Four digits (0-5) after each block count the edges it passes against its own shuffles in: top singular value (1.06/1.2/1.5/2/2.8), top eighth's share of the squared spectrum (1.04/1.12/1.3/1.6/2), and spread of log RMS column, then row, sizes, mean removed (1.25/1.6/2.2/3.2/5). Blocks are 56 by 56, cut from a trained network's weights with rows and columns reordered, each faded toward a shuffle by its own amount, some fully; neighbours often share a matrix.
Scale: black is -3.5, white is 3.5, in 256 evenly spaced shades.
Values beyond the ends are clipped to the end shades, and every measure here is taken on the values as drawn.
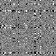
4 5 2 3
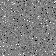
0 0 0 0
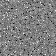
1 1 0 0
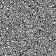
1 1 0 0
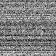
4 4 0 3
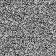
0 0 0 0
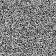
0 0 0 0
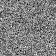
0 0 0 0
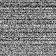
4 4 0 3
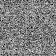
1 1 0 0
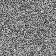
0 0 0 0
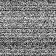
4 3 0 2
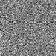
4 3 0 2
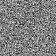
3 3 0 1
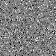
2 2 0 1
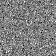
1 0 0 0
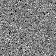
0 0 0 0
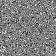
2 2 0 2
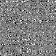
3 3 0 2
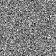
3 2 0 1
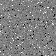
1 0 0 0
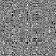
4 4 2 2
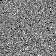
0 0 0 0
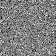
1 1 0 0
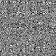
3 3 0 2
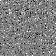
2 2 0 2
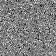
2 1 0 0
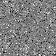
0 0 0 0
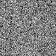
1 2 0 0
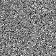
0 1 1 0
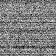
4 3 0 2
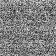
2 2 0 0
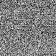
1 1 0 0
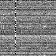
4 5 2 2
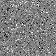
2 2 0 1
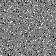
1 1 0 0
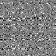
4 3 0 3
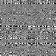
4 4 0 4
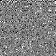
3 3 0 2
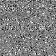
2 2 0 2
